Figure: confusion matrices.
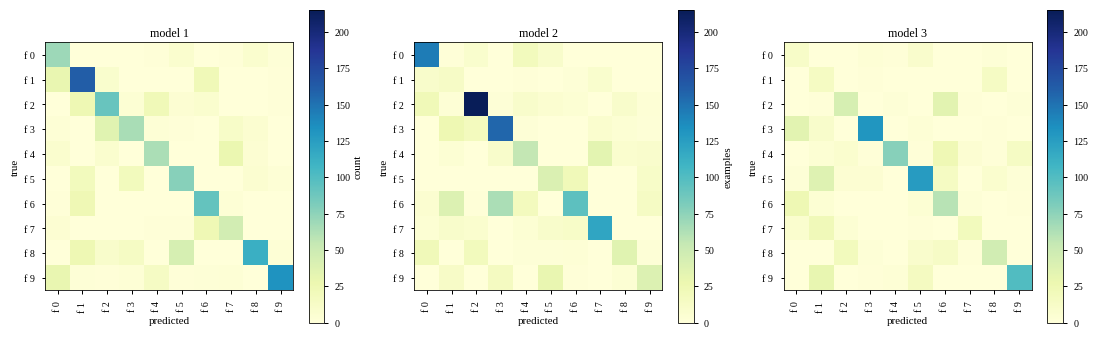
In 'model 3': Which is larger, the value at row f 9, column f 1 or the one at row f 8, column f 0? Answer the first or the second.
the first
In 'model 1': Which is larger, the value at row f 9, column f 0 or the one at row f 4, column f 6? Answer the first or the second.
the first
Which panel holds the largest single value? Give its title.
model 2
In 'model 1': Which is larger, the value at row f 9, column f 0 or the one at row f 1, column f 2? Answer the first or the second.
the first
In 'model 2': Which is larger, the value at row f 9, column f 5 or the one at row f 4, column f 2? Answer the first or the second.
the first
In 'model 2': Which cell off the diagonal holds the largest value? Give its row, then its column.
f 6, f 3
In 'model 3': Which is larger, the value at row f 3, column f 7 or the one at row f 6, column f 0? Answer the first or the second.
the second
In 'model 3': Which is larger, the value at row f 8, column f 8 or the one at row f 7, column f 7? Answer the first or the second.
the first
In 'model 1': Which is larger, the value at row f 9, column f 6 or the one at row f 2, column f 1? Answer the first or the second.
the second
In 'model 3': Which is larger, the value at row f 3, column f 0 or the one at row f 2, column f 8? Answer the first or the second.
the first
